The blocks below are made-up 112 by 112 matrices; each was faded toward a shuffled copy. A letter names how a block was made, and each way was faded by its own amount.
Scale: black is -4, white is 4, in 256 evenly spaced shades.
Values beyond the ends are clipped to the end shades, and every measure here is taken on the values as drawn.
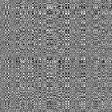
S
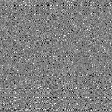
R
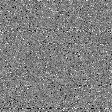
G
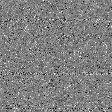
G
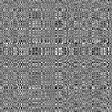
S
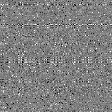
R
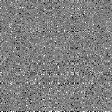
R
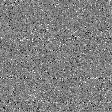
G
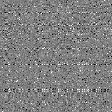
R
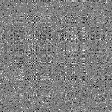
R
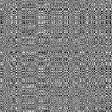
S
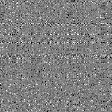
R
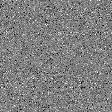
G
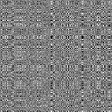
S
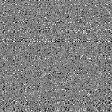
R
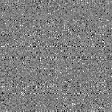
R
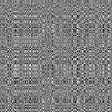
S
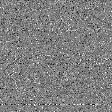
G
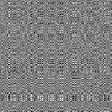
S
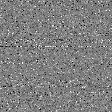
G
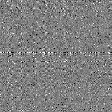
R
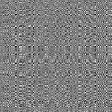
S
